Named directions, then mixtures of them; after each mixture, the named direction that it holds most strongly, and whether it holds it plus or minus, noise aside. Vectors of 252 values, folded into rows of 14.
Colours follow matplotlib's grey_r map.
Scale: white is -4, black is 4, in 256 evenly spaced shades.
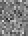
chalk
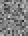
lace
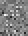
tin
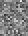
lace, minus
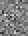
tin, plus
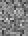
chalk, minus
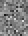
tin, minus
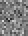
chalk, plus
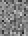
chalk, minus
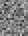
lace, plus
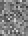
chalk, plus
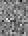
chalk, minus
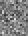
chalk, plus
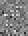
tin, plus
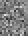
tin, plus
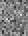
chalk, minus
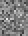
chalk, minus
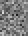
lace, plus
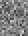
chalk, plus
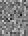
chalk, plus
